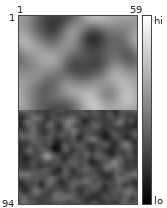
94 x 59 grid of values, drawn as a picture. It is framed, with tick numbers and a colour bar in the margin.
It is made of 2 by 1 panels. Panel 1,1: middling, smooth, strong in contrast. Panel 2,1: low, blotchy.
